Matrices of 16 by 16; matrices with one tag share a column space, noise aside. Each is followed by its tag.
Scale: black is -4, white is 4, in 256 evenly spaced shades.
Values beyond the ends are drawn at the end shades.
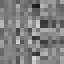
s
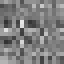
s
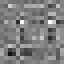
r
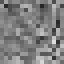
s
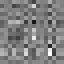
r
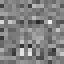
r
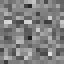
r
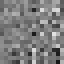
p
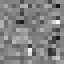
r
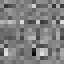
r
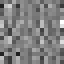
s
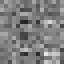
p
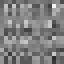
s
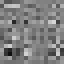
r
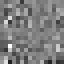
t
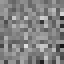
t
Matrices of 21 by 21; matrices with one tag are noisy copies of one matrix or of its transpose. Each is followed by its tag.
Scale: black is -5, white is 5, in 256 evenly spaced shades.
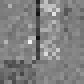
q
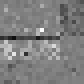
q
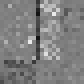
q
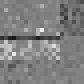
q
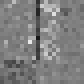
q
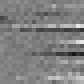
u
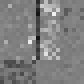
q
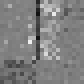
q
